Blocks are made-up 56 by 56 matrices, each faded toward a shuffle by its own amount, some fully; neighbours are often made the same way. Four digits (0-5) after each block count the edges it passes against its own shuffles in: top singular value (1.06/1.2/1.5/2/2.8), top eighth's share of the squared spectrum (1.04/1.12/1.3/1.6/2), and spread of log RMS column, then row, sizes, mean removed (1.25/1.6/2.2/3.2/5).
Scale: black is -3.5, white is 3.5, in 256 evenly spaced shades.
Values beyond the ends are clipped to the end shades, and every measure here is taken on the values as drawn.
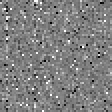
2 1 0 0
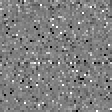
2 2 0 0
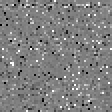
2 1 0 0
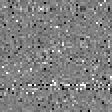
4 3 1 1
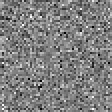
3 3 2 1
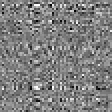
4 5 3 3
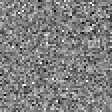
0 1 0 0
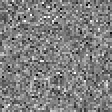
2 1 0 0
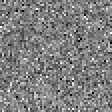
0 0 0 0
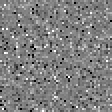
2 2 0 0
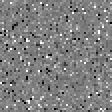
1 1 0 0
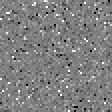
0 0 0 0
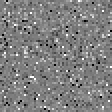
2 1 0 0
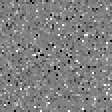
0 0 0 0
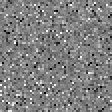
0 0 0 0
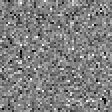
2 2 1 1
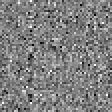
3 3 1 1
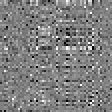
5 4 3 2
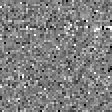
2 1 0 1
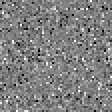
0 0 0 1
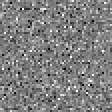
0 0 0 2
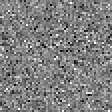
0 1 0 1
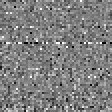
2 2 0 2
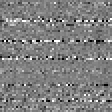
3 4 0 4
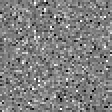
0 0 0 0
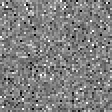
0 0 0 0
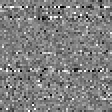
2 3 0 3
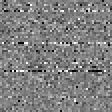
2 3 0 3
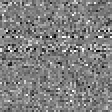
2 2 0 3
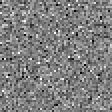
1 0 0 0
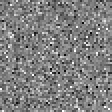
1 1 0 0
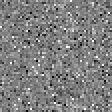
3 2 1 0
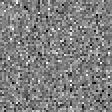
1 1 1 0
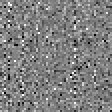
3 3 2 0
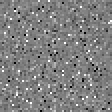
1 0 0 0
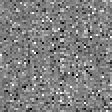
2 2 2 0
